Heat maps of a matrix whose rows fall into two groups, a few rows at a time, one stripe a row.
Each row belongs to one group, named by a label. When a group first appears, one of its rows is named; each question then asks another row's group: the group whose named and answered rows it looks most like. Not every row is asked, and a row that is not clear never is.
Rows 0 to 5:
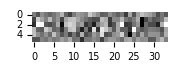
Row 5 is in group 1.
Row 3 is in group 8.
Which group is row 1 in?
8
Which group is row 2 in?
8
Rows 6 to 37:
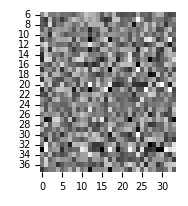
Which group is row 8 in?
8
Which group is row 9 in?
1
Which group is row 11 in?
1
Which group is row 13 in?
1
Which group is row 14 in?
8
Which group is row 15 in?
8
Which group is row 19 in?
8
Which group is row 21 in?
1
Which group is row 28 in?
8
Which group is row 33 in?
8
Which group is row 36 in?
8
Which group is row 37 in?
1
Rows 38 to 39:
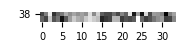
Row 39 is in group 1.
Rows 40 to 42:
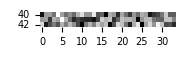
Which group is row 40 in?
8
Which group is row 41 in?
1
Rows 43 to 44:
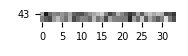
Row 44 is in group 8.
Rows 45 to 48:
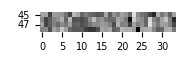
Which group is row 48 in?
1
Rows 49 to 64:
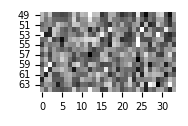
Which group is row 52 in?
8
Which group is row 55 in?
1
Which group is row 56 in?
8
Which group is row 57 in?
1
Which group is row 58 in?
1
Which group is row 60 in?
1
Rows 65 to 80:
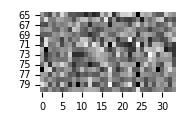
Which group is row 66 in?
1
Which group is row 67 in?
1
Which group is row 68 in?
8
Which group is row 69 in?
1
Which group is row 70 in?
8
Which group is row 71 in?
1
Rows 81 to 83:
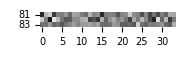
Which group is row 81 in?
8
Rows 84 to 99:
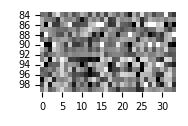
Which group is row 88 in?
8
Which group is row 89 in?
1
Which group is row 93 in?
1
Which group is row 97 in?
8
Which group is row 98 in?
1
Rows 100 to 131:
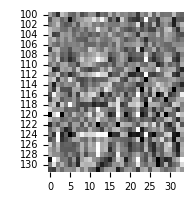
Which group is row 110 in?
8
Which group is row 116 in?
8
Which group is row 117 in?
8
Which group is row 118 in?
1
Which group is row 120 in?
8
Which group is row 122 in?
1
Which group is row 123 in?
8
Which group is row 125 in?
8
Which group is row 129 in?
8
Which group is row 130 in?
8
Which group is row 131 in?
1
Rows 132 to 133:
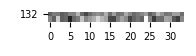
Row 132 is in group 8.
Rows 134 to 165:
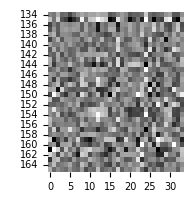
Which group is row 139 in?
8
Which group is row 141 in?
8
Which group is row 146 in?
8
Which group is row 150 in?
8
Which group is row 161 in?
8
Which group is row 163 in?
8
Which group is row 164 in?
8
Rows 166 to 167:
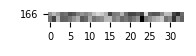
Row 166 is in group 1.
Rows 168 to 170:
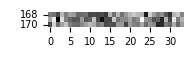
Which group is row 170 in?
8
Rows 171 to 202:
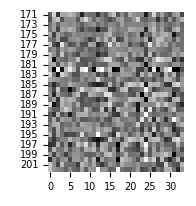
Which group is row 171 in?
1
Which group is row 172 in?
8
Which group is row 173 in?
1
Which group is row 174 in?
1
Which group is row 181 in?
1
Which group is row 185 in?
1
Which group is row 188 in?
1
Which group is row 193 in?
8
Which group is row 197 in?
1
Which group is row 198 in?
1
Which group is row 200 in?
1
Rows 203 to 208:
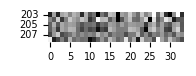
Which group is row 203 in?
1
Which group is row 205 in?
1
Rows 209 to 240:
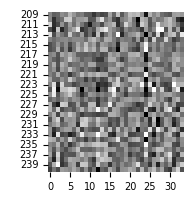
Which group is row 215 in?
1
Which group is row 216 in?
1
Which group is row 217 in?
1
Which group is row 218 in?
1
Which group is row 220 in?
1
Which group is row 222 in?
1
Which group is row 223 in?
8
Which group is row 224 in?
1
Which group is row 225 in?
1
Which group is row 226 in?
1
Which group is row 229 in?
1
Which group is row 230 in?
8
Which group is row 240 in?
1
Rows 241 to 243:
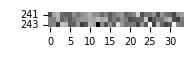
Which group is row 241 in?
8
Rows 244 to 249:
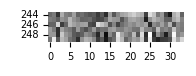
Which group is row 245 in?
1
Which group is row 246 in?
8
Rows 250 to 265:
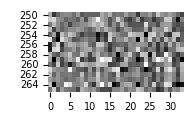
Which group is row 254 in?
1
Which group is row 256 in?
8
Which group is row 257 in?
8
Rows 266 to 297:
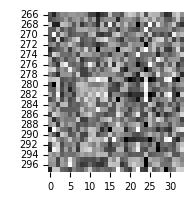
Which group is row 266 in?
1
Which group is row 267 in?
1
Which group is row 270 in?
8
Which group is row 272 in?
1
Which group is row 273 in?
1
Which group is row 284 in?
8
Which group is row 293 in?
8
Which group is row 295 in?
1
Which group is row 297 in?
8
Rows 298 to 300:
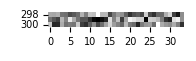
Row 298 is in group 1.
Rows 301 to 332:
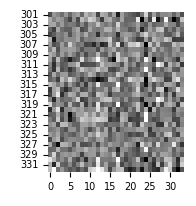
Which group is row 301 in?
1
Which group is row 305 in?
1
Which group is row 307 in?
1
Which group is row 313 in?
8
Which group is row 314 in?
1
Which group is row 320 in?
8
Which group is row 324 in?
8
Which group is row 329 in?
1
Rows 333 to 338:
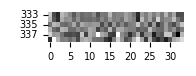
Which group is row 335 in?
8
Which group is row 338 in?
8
